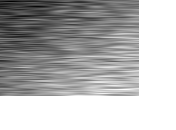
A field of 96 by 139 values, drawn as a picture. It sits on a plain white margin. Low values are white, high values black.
Ninth with the highest average: top left. Slope: up to the top left. Ninth with the lowest average: bottom right. Mirror symmetry: none. Grain: streaks across.
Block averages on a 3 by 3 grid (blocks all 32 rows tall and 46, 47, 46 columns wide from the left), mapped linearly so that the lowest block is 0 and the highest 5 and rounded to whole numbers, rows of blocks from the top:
543 / 421 / 210
